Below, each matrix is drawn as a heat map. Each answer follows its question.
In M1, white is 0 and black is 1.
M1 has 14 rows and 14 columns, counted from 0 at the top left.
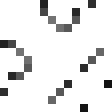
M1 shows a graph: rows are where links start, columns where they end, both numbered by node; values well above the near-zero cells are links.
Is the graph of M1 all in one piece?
no
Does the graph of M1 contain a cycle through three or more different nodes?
no
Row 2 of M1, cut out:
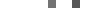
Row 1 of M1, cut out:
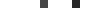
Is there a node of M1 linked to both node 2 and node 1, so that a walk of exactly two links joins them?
yes
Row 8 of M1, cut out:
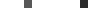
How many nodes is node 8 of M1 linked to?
2
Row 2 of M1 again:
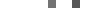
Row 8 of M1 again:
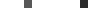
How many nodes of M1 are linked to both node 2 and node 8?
0
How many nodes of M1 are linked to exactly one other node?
2
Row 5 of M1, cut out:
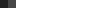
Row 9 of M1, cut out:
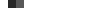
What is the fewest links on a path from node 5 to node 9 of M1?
2
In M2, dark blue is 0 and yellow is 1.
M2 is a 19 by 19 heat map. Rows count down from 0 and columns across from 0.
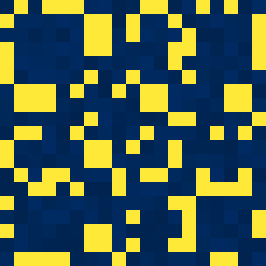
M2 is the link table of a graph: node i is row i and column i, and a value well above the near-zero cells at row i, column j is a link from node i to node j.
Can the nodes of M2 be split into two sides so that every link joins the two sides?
yes
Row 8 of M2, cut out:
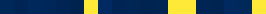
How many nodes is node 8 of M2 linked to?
4
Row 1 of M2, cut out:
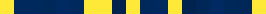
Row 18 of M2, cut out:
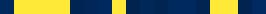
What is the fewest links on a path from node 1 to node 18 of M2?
1
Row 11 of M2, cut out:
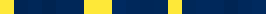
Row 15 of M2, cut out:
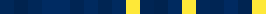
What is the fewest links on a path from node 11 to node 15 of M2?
4
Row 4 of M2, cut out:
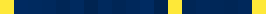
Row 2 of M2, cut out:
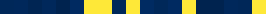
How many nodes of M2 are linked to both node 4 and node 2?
1
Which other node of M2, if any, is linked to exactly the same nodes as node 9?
none
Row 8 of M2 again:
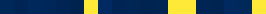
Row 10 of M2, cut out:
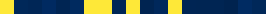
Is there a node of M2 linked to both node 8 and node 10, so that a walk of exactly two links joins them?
yes
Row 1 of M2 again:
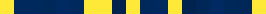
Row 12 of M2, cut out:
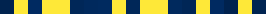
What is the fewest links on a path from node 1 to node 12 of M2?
1
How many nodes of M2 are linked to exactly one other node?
0
